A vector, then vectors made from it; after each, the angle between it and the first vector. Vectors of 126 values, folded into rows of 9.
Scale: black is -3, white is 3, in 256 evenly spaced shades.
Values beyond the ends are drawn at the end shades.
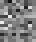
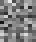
nearly opposite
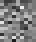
partly aligned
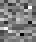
partly aligned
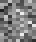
partly opposed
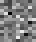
partly aligned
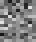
nearly parallel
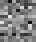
nearly parallel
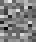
nearly opposite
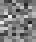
nearly parallel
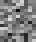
partly aligned
